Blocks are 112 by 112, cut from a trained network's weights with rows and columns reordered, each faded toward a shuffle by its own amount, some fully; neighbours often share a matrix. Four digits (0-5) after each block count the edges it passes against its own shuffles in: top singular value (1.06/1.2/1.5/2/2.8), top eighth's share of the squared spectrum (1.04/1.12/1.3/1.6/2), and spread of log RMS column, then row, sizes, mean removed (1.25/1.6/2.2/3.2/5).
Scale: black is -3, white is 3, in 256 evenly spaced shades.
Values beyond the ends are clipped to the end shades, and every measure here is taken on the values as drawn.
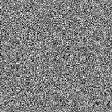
4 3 1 2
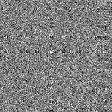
4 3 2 2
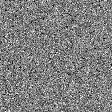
2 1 0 0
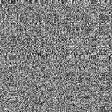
4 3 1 2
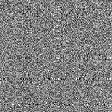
4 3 1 2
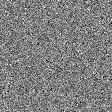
0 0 0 0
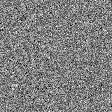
1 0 0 0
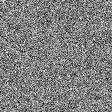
0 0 0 0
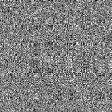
4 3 1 3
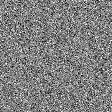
0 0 0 0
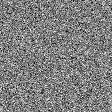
1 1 0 0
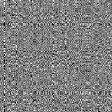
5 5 3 3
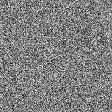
3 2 0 1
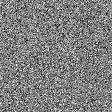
1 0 0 0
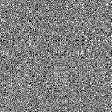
4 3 2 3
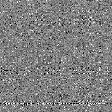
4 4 1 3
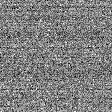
3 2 0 0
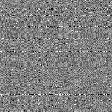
4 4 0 3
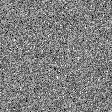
0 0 0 0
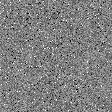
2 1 0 1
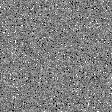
2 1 0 1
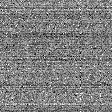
4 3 1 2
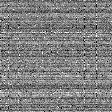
5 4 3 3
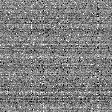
4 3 2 1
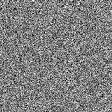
3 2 0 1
